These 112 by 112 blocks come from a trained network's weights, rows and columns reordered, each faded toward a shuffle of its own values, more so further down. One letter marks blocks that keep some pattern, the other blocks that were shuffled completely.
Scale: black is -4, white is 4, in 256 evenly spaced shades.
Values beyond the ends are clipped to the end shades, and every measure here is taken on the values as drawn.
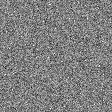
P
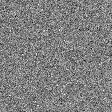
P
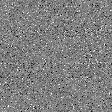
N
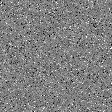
P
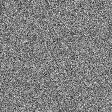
P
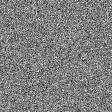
P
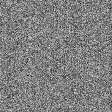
N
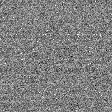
N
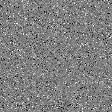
N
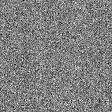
N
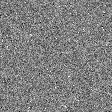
P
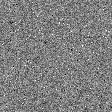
P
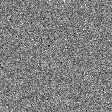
P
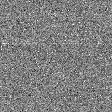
N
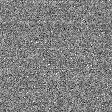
N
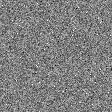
P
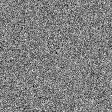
P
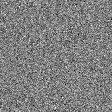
N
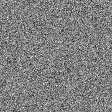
P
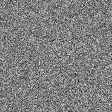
P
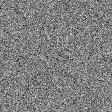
P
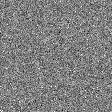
P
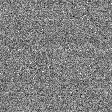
N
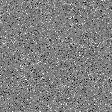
N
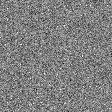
P
